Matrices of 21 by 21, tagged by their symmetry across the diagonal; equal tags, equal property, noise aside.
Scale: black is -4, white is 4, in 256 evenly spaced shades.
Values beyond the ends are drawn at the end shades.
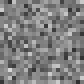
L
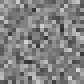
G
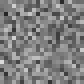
L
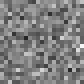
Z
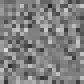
L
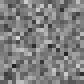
Z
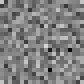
G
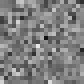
L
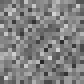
G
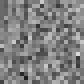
Z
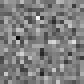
L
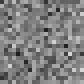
Z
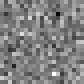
Z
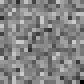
G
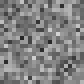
G
